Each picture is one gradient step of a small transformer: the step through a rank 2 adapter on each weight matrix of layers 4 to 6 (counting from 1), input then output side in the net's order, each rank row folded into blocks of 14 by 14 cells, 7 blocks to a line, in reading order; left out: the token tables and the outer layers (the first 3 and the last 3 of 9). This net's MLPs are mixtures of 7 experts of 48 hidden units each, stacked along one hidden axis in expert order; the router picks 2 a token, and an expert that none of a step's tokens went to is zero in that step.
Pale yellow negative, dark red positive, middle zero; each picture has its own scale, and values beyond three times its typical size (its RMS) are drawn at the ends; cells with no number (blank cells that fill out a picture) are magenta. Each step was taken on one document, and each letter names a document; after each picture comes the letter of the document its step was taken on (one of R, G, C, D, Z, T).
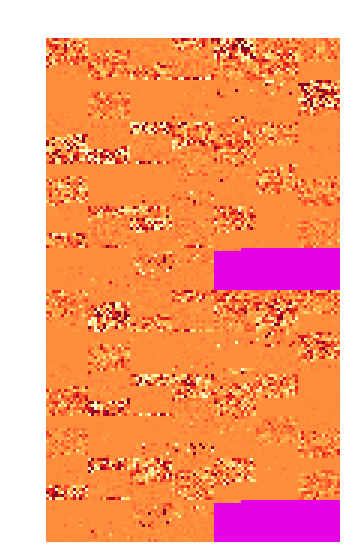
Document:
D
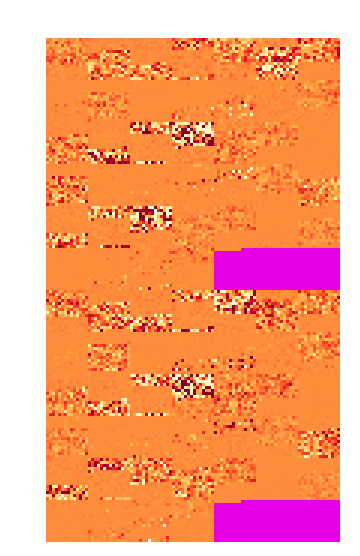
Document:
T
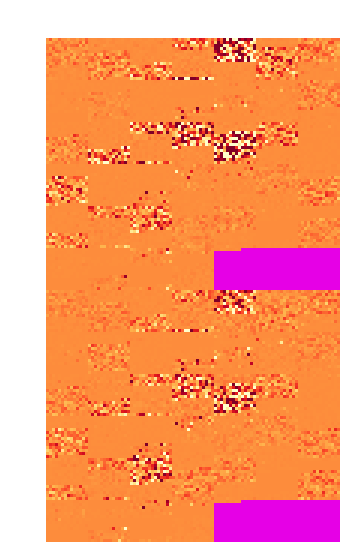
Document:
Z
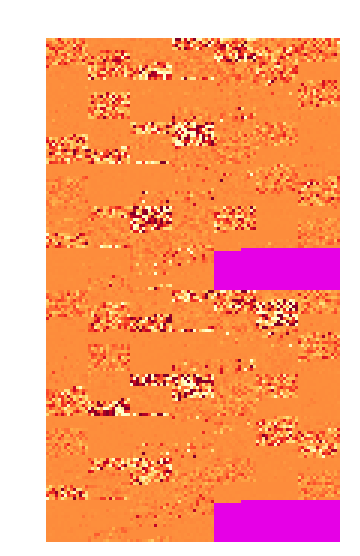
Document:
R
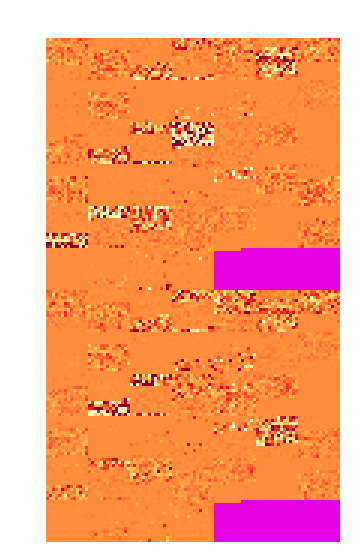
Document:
T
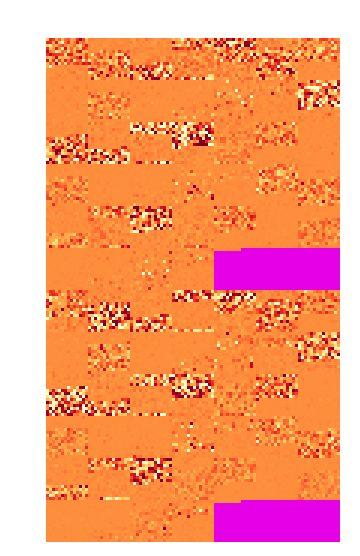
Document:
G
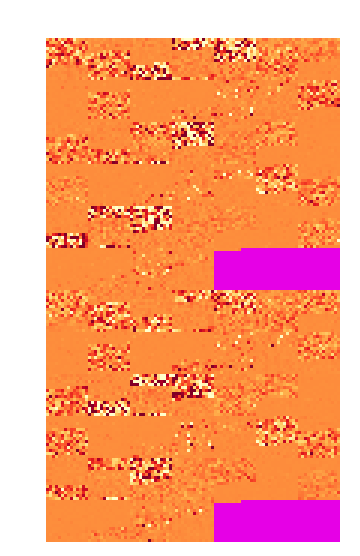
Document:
G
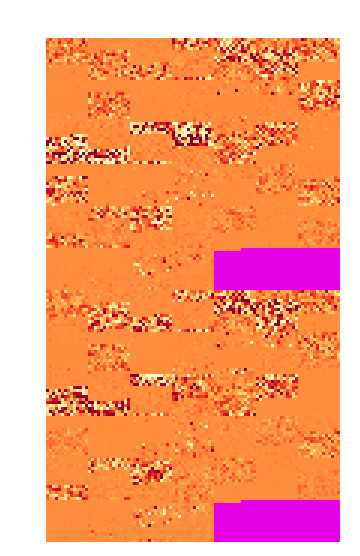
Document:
D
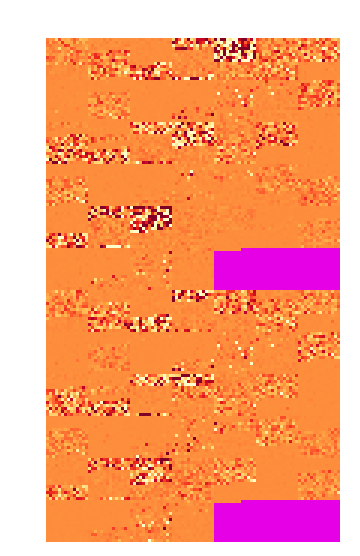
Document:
G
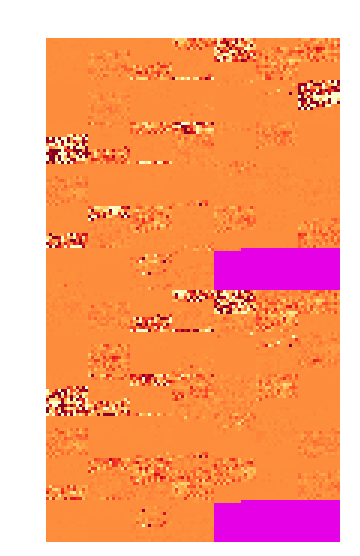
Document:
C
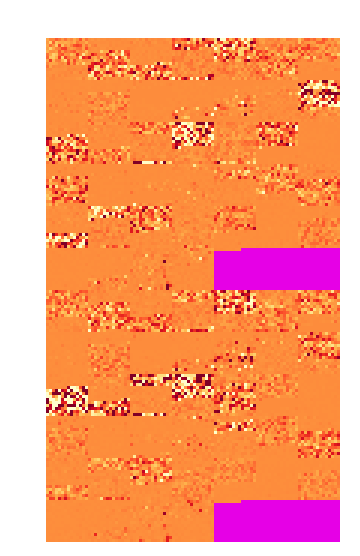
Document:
T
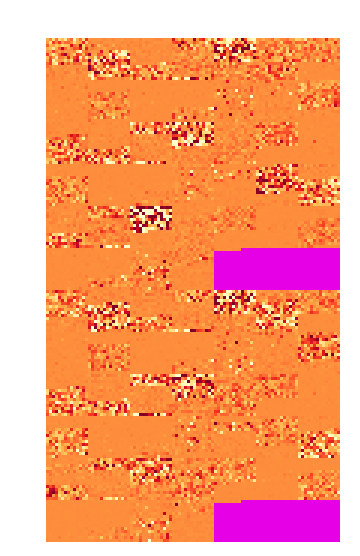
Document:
G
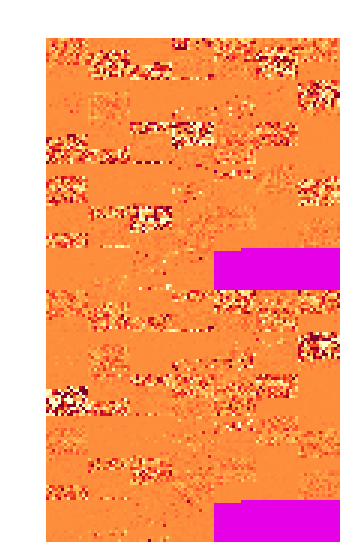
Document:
T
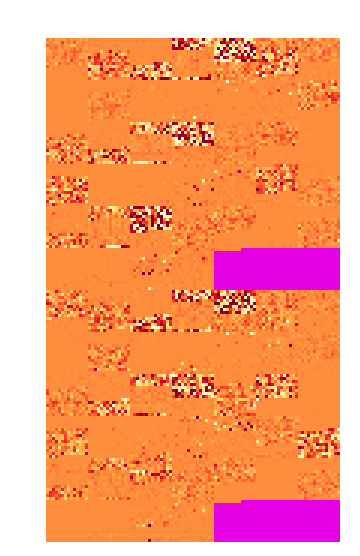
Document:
C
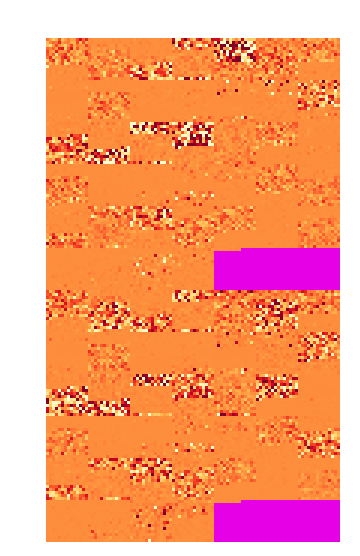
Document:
D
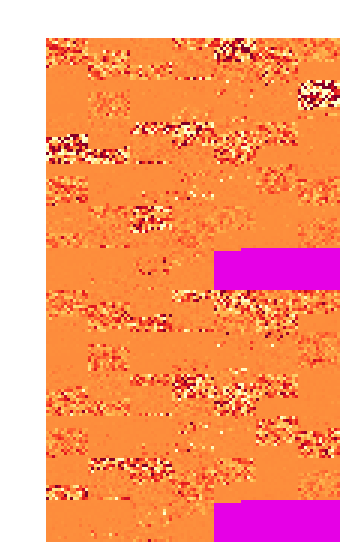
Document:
D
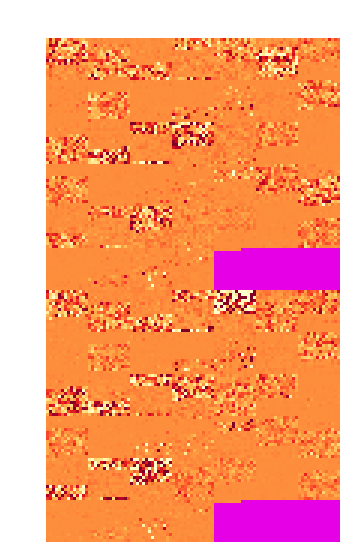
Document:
T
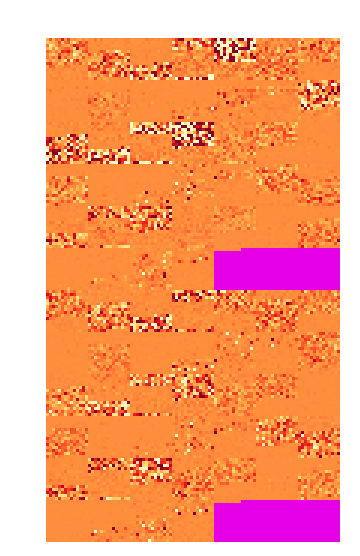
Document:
G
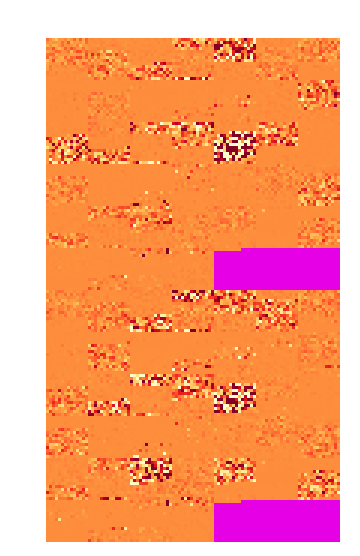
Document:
Z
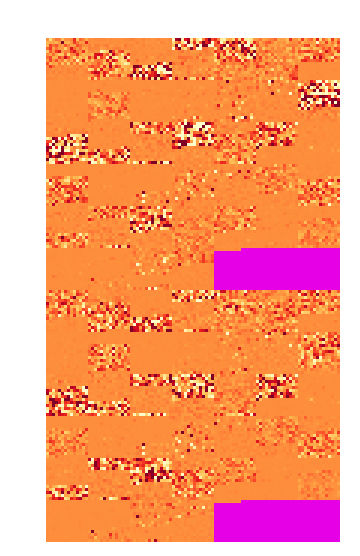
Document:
R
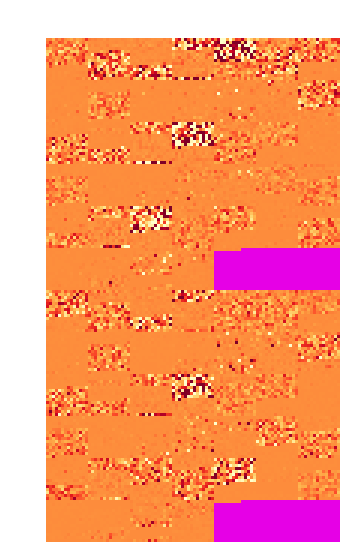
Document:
R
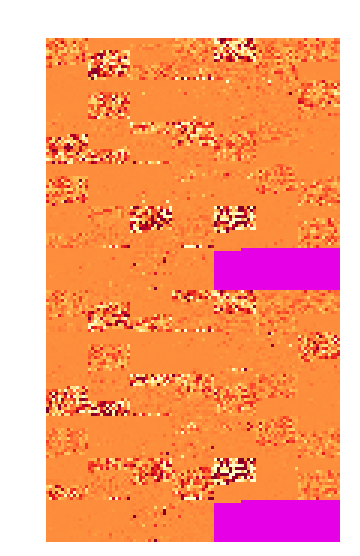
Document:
R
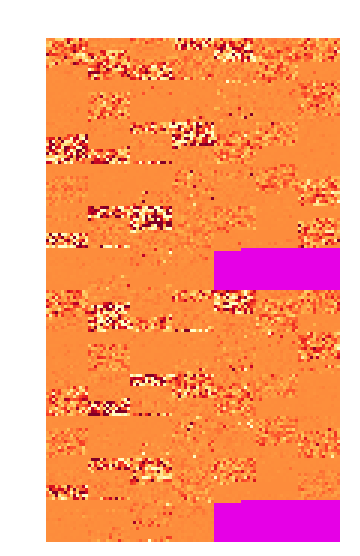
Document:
R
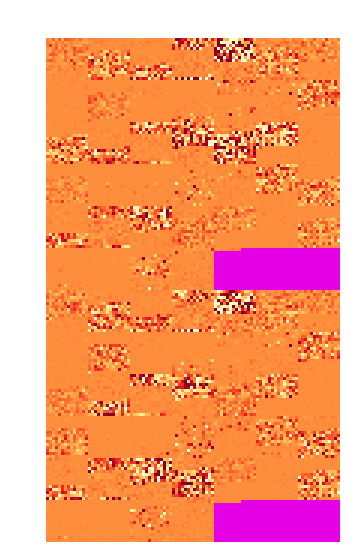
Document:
C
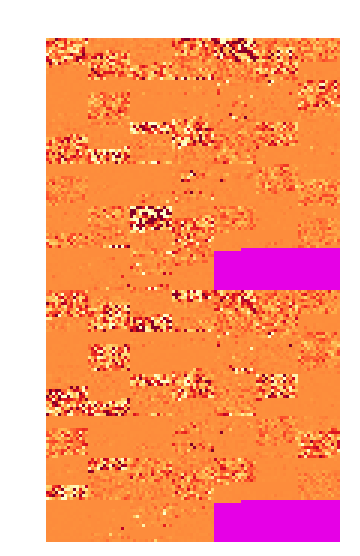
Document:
R
